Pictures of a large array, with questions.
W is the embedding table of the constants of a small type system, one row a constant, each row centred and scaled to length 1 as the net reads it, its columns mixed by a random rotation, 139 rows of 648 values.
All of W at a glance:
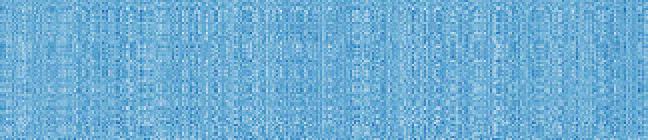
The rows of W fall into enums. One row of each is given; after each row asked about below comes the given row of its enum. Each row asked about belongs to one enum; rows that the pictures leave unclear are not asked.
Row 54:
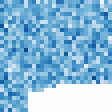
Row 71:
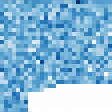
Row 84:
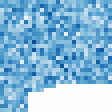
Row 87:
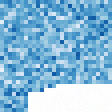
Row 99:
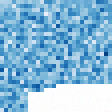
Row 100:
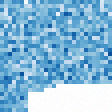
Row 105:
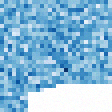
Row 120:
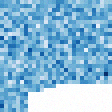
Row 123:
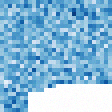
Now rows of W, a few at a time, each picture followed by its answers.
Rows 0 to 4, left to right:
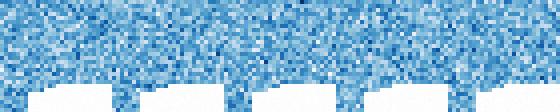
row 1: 99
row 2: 71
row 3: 84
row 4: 54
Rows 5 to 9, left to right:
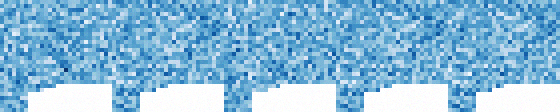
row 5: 105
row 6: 87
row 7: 100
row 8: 87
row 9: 87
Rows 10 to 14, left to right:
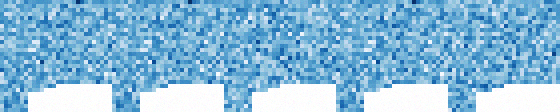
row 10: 71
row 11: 71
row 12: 84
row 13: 71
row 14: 99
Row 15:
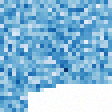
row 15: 105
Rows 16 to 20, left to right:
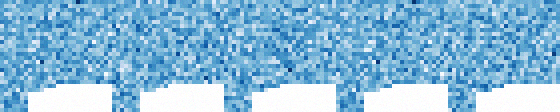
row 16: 71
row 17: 54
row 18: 105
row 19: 71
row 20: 99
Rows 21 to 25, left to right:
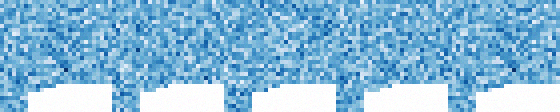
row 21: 105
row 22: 54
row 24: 100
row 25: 105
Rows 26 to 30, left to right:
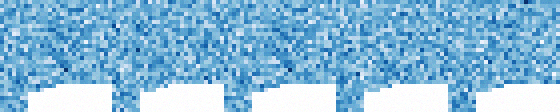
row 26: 105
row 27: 54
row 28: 105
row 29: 100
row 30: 71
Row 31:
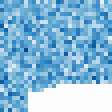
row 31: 54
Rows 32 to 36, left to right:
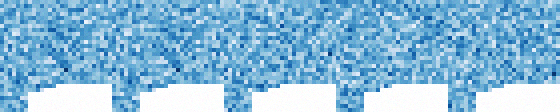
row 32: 105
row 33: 105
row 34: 99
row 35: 87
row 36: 120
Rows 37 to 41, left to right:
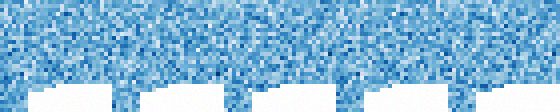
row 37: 100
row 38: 120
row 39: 99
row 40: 100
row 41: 99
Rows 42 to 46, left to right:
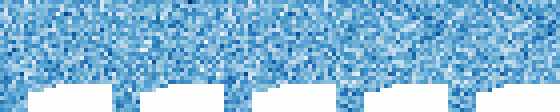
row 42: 100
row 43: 71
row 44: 100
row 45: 87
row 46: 87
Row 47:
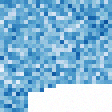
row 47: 87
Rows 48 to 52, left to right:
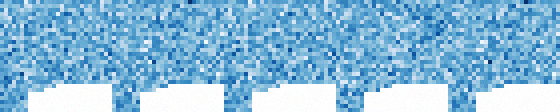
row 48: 100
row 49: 71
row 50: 100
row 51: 87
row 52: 71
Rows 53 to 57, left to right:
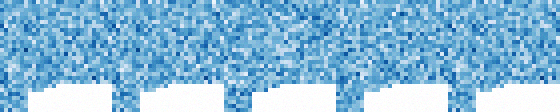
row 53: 54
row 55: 87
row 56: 100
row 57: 54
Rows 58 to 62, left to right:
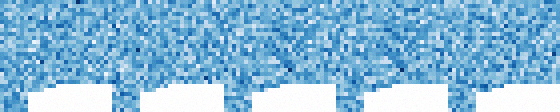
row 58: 71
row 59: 54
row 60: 105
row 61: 105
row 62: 99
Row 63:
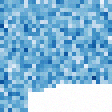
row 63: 54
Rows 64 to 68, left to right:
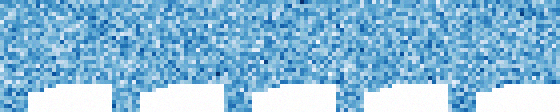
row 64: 87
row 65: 120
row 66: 71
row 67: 54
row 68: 123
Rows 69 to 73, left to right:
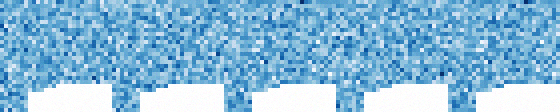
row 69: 54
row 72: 120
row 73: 71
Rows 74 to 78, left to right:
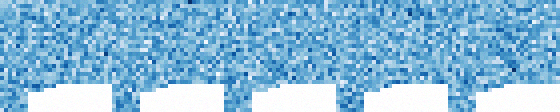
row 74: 99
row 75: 71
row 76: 100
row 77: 123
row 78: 105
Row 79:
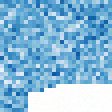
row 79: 87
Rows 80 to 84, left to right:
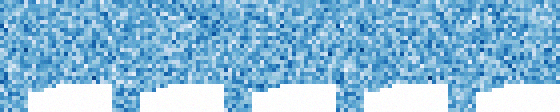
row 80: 54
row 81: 87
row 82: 99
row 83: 54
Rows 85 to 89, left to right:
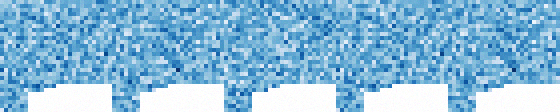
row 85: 99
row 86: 105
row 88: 99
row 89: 105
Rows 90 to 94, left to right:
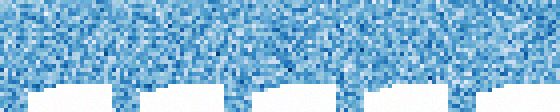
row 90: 99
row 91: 99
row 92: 105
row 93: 54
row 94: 87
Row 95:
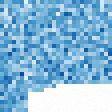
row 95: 100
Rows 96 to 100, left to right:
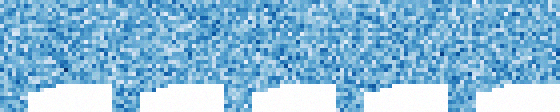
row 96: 105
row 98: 84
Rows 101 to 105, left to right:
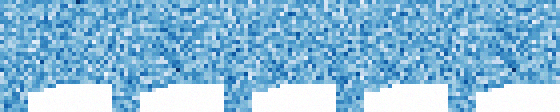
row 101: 71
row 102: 105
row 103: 100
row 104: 100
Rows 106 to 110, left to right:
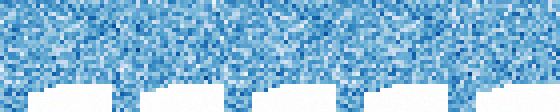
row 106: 87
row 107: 54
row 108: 87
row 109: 87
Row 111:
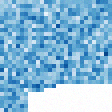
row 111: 99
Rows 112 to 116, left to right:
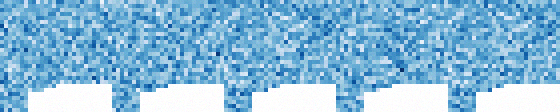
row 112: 54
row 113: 99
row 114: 87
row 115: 105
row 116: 87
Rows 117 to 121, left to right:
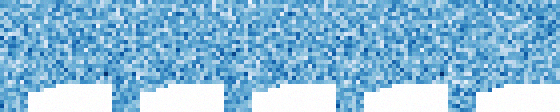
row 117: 120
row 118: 100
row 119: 100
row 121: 87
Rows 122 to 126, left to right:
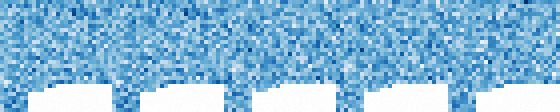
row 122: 123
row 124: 54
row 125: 54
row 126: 71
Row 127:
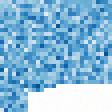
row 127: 99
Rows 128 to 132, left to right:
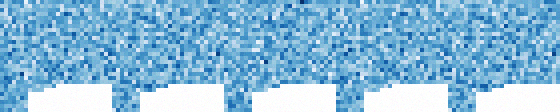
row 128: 100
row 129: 99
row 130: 71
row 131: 100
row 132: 99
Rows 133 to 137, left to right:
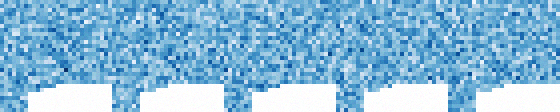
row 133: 105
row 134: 84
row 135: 99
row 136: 54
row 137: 100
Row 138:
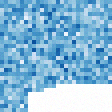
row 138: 84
